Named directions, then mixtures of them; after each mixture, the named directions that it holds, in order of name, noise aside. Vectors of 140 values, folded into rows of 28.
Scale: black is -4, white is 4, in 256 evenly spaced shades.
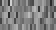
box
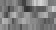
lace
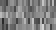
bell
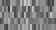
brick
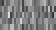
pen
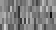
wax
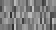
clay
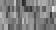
lace, wax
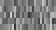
clay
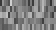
bell, box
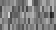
clay, pen, wax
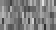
bell, lace, wax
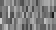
brick, pen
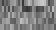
brick, lace, pen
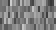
box, brick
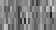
wax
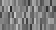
box, brick, wax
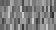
bell, pen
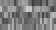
clay, lace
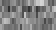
brick, lace
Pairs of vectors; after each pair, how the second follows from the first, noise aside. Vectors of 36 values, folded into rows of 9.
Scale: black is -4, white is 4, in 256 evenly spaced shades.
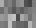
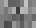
reversed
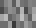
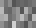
sign-scrambled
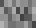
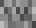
copied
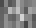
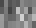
sign-scrambled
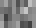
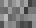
sign-scrambled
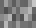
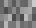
copied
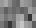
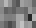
copied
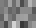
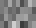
copied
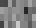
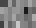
copied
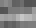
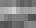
reversed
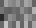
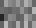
copied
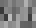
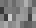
copied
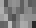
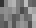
reversed
